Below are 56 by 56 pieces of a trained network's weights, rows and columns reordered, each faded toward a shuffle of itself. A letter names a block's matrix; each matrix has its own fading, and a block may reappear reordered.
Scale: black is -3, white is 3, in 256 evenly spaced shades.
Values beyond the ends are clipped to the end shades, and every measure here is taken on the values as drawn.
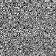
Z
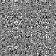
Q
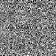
Z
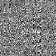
Q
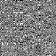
Q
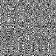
Q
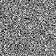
Z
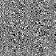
Q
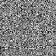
Z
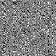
Q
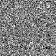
Z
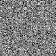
Z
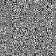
Q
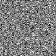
Z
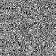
Z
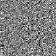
Q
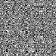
Z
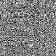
Z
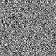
Z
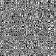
Q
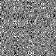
Q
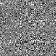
Q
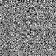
Z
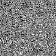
Z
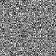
Q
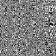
Q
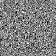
Z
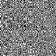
Q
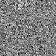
Z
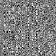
Q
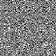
Q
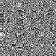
Q
